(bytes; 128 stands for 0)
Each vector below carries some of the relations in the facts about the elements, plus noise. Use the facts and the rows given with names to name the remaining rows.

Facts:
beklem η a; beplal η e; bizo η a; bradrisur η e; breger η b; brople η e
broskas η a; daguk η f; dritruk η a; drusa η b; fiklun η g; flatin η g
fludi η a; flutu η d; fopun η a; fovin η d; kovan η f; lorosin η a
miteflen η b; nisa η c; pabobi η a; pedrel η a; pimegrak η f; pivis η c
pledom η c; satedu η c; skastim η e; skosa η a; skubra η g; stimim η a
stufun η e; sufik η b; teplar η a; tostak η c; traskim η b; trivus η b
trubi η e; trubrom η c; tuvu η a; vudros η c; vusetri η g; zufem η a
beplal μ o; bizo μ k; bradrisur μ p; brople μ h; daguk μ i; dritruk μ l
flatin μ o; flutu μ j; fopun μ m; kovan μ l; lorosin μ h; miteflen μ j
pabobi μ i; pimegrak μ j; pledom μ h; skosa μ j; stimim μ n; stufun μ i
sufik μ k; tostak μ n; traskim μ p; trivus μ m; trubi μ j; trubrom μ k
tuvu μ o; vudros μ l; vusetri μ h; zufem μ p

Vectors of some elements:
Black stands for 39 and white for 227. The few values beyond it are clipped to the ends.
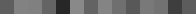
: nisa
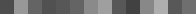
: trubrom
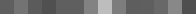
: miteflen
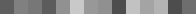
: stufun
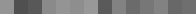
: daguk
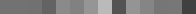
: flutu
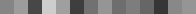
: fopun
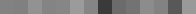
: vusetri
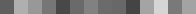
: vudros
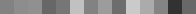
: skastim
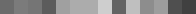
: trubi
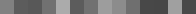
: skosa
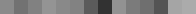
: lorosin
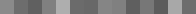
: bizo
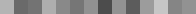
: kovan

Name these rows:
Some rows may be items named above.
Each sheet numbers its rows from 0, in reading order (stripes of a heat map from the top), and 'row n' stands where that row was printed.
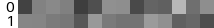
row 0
tostak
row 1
fovin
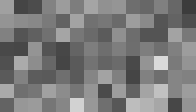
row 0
pimegrak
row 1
fovin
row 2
pabobi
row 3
traskim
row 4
vudros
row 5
sufik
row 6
kovan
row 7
brople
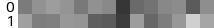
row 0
vusetri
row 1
dritruk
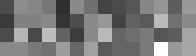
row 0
pledom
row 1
tostak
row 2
trivus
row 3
flatin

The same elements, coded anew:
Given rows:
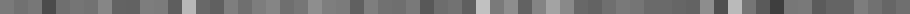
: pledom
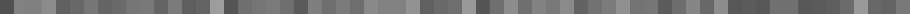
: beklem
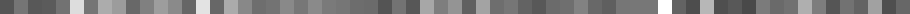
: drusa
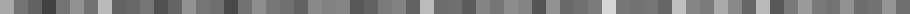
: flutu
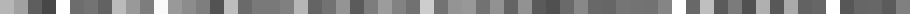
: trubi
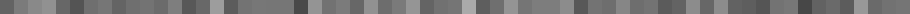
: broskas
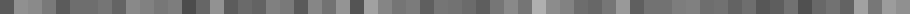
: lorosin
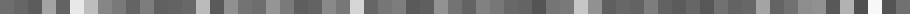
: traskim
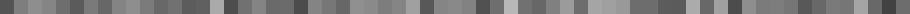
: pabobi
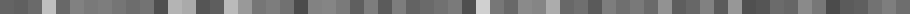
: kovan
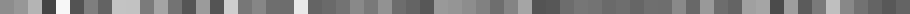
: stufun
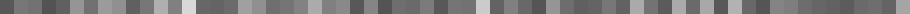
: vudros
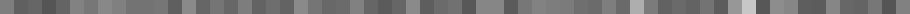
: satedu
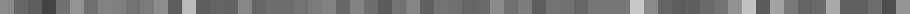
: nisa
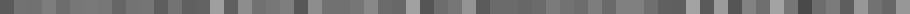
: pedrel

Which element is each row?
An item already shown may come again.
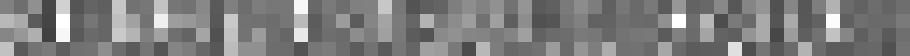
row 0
bradrisur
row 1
trubi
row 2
stufun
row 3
pimegrak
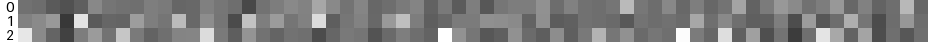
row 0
fovin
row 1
skastim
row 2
miteflen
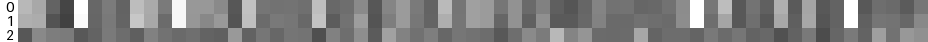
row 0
trubi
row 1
trubi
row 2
lorosin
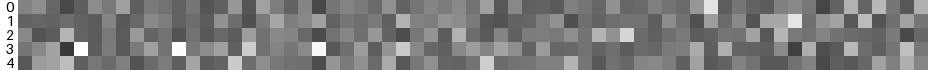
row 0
skosa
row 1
flatin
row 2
daguk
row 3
brople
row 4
dritruk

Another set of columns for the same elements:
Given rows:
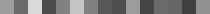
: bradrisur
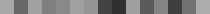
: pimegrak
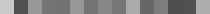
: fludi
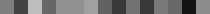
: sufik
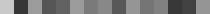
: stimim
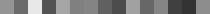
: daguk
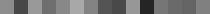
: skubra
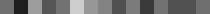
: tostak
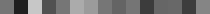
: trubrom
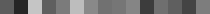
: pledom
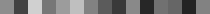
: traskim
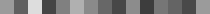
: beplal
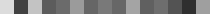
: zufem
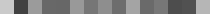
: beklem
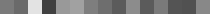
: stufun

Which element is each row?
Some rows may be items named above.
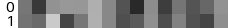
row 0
miteflen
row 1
brople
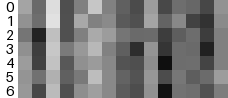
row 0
bradrisur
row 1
daguk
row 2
trubrom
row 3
traskim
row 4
flatin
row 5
skastim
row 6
flatin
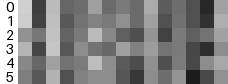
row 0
zufem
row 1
tuvu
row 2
skastim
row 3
pabobi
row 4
trubi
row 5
kovan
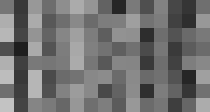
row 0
trivus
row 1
lorosin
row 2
fovin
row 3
vudros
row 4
flutu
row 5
bizo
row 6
vusetri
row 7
skosa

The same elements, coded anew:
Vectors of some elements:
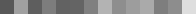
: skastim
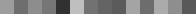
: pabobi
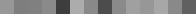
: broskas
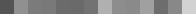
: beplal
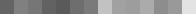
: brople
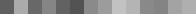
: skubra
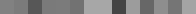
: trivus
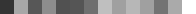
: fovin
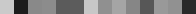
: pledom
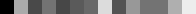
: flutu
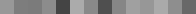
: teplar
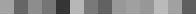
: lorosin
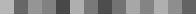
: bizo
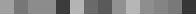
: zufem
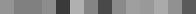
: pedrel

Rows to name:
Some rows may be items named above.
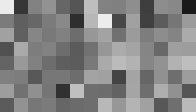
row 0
trubrom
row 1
kovan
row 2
sufik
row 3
flatin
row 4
vusetri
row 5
trivus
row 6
pabobi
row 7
bradrisur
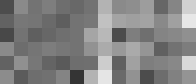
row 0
beplal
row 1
brople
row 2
miteflen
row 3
traskim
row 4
stufun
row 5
daguk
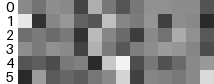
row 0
tuvu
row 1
trubrom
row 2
skosa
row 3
tuvu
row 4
pimegrak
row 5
trubi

